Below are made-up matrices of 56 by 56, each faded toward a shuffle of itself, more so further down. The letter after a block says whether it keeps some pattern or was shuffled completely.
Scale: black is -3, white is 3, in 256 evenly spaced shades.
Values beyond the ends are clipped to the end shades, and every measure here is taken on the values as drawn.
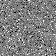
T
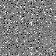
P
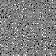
P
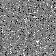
T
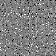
P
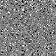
P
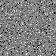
T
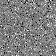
T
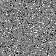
T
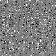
P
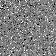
T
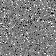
T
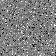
T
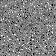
T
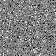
T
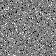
T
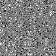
P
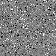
P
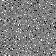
P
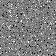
T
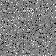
P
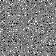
P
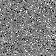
T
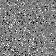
P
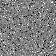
T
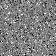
T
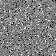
T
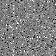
P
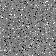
T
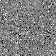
P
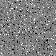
P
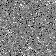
T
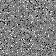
P
